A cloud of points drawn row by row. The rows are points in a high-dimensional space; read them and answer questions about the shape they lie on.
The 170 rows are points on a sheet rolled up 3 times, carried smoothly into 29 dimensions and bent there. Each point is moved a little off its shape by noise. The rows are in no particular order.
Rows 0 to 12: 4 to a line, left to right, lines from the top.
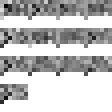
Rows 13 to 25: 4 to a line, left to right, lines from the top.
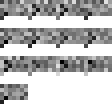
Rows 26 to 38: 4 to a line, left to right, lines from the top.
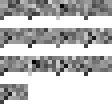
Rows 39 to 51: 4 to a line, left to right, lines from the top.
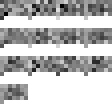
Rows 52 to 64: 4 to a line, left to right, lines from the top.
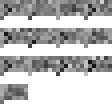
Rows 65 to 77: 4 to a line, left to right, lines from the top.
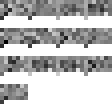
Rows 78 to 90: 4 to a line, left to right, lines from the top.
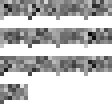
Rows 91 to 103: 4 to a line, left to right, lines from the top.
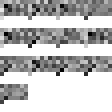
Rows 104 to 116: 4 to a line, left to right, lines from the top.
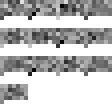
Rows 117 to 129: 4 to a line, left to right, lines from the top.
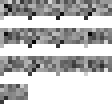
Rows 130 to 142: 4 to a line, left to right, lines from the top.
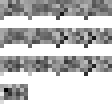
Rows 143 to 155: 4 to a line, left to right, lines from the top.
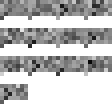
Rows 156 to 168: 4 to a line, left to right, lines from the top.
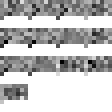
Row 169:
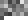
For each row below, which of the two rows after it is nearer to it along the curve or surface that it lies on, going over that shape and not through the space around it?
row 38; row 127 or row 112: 127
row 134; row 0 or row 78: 78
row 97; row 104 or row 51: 51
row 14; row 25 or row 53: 25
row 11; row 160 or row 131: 131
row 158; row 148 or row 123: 123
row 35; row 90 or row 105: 105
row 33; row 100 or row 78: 100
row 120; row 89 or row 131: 89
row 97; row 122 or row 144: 144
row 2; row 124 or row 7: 7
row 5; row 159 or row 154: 159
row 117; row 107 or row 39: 39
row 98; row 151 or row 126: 151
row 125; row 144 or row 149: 149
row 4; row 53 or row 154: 154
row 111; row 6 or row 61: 61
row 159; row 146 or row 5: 146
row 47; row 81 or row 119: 81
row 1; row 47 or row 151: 151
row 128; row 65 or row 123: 123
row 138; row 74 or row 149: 74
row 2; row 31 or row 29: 29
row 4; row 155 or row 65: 65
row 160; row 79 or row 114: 79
